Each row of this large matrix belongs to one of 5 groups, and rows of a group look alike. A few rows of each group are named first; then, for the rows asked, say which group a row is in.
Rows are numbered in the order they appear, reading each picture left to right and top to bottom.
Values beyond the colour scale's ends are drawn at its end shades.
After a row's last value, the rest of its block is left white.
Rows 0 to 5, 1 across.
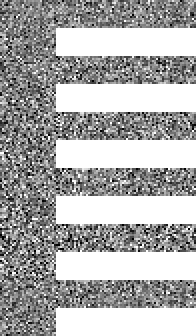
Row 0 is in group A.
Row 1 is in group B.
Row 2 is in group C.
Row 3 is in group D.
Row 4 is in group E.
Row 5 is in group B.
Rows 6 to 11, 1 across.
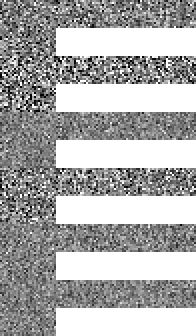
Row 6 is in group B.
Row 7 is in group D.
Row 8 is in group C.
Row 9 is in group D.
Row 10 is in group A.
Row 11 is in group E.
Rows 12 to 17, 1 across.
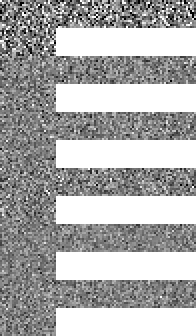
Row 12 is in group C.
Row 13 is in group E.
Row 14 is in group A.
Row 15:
C
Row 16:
D
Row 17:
A
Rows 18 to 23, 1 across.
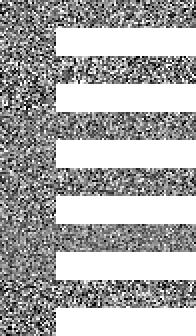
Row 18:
E
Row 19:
D
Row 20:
E
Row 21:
E
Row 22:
D
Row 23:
B
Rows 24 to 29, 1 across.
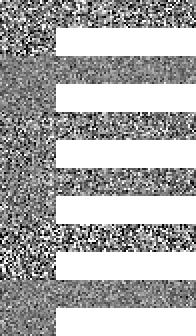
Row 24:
D
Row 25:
B
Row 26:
A
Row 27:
A
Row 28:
C
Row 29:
C
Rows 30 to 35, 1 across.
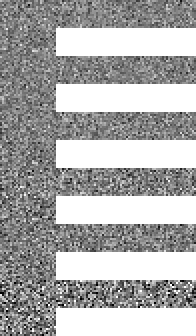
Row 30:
D
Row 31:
C
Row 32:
D
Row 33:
D
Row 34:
B
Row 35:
E
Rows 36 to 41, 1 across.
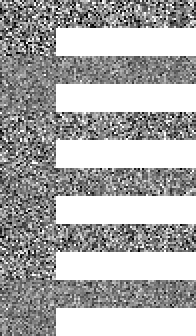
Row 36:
B
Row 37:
D
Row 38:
D
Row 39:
B
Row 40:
E
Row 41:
A
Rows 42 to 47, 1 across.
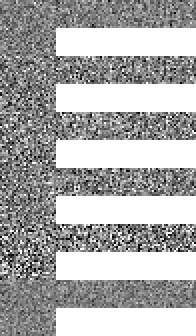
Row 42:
B
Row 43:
B
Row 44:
D
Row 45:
A
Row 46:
D
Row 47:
E
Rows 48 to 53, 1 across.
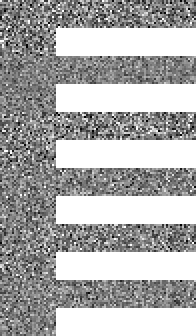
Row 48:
C
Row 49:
B
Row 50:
A
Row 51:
D
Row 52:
C
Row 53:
A
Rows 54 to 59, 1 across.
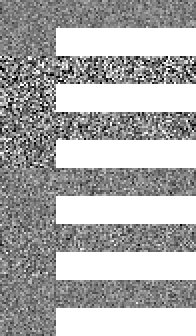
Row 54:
B
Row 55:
E
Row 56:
C
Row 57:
A
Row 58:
D
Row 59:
E
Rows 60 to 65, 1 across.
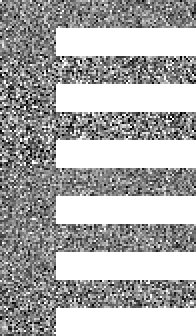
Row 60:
C
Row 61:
D
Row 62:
D
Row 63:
D
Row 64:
A
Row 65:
B
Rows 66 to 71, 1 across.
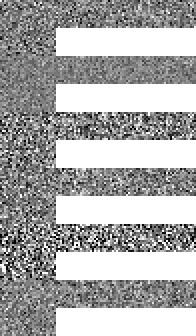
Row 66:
B
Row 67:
E
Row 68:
A
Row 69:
D
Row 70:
C
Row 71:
A
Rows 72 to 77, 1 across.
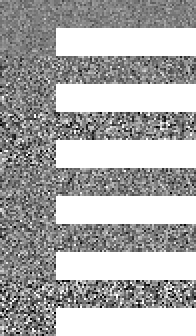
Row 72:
D
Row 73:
C
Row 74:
B
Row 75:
C
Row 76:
E
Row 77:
E
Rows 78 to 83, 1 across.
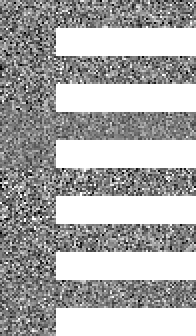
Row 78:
B
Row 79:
C
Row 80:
C
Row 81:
D
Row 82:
B
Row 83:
D
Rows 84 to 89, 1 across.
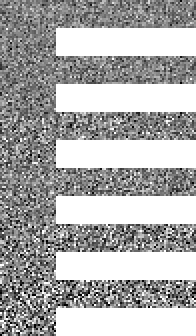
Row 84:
A
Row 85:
B
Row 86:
D
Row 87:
A
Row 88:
E
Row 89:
C
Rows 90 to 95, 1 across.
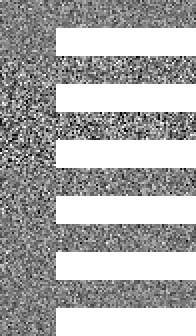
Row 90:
D
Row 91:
D
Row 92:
B
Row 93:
C
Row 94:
C
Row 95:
B
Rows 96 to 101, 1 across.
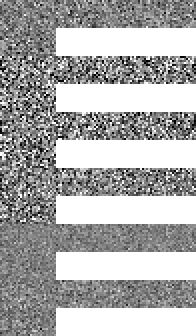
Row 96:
B
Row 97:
E
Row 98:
C
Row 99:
D
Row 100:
D
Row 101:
D
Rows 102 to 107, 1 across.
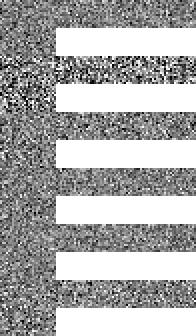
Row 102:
B
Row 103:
B
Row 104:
C
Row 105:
D
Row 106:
A
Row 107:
D
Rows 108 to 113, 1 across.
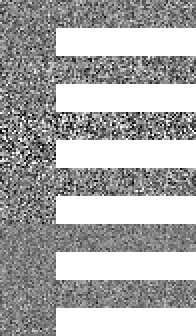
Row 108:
E
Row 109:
A
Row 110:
D
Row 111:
E
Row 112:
B
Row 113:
D
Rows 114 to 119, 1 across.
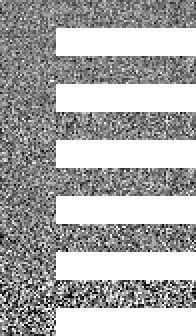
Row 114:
A
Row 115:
A
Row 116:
D
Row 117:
A
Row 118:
C
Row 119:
E
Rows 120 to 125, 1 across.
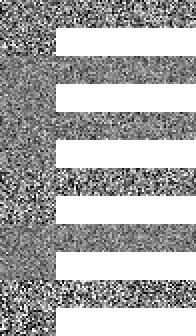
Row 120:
B
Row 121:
B
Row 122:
B
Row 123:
E
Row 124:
E
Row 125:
D
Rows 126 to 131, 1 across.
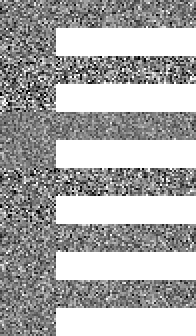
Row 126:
B
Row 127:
B
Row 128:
C
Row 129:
B
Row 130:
C
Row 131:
C
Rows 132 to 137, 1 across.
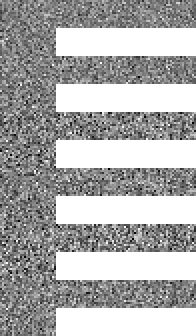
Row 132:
C
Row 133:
D
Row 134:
B
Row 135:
B
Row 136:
A
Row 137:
A
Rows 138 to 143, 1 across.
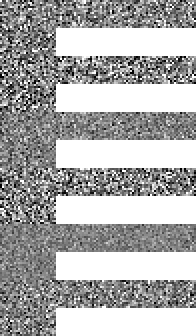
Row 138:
D
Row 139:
D
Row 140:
D
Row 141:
C
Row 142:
C
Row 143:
A
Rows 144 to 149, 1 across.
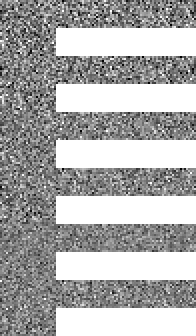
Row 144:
C
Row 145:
C
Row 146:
C
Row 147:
D
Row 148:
B
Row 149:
D
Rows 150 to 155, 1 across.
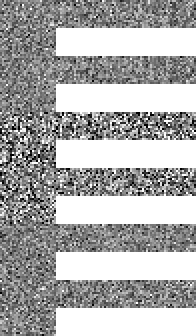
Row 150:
A
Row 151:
A
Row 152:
D
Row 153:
E
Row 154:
B
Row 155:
E
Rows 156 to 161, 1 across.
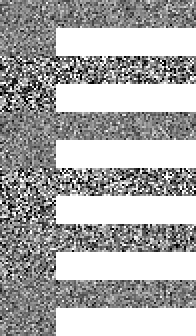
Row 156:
E
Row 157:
B
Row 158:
C
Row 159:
D
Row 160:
A
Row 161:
B
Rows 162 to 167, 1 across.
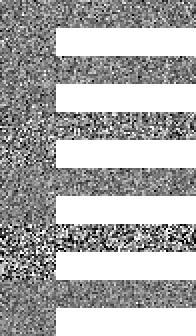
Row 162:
C
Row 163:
D
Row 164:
A
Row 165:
A
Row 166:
E
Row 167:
E
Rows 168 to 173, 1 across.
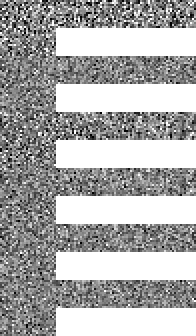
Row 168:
A
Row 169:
E
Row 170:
B
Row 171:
B
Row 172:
E
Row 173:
D
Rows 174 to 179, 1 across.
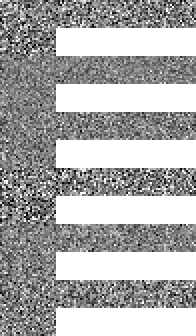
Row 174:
D
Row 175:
E
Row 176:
C
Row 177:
D
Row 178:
D
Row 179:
E
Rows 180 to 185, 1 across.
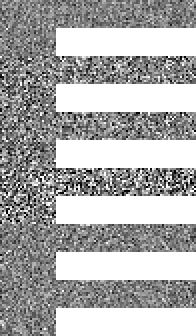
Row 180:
A
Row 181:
D
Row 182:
D
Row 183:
A
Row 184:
C
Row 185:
C
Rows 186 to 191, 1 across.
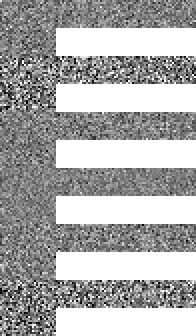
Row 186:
D
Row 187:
D
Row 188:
B
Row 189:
C
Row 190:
C
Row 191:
B
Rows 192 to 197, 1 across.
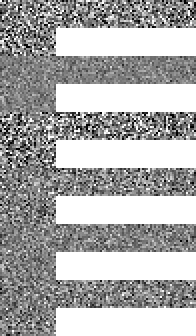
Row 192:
C
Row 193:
C
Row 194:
A
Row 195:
A
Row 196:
C
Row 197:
B
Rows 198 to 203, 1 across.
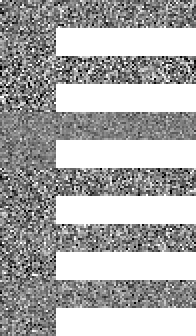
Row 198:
E
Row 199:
C
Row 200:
D
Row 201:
B
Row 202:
D
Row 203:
D
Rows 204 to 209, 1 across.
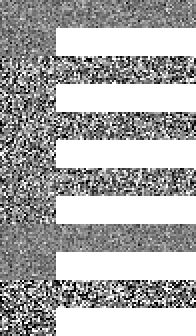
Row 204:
D
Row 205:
A
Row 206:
C
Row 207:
A
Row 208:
D
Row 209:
D
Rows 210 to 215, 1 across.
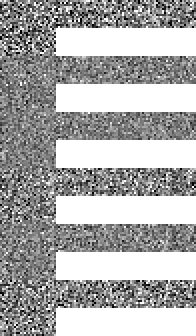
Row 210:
B
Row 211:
D
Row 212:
C
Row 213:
A
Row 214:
A
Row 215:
E
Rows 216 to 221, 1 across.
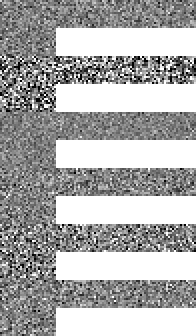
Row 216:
B
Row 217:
B
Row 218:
C
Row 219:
A
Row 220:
D
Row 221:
D
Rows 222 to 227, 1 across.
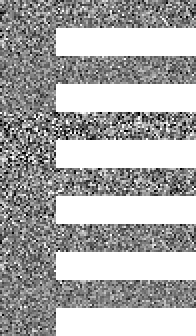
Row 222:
C
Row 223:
C
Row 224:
B
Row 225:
A
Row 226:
C
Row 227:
D
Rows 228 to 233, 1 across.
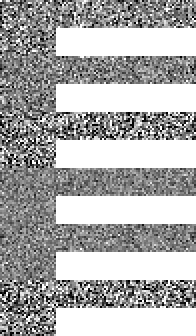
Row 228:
D
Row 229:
C
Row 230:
E
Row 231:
E
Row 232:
C
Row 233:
E
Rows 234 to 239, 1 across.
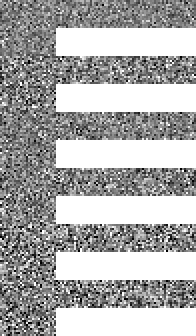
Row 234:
C
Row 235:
D
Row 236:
B
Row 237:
C
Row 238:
E
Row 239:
B
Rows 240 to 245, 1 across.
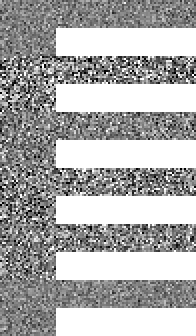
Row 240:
C
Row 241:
A
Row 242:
C
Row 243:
D
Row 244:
A
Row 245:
D
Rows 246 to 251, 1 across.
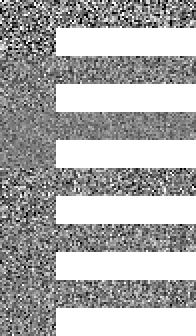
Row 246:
B
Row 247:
E
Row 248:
B
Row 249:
D
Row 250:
B
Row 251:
A
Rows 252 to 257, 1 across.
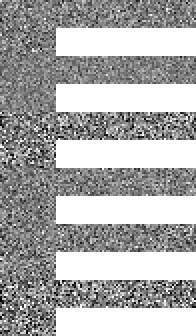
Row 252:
D
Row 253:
C
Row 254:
E
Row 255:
B
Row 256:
E
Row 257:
D
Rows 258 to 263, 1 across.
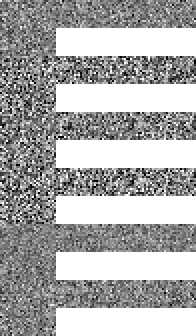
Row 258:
D
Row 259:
A
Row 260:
E
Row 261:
E
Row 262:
B
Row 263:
A
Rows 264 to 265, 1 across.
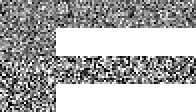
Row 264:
E
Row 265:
A
